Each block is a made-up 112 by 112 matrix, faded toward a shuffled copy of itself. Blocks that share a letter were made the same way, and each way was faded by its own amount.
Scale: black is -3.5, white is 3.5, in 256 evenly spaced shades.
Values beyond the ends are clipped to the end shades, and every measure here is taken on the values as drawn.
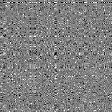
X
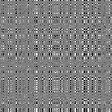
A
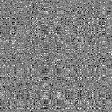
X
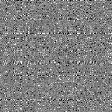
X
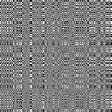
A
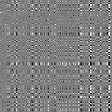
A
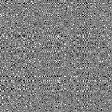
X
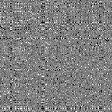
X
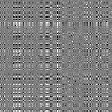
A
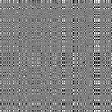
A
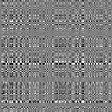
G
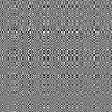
G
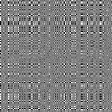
A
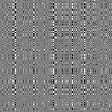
A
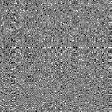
X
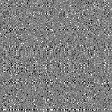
X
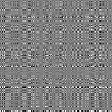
G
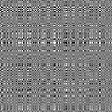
G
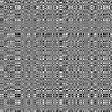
G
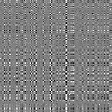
A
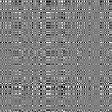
G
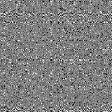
X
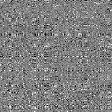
X
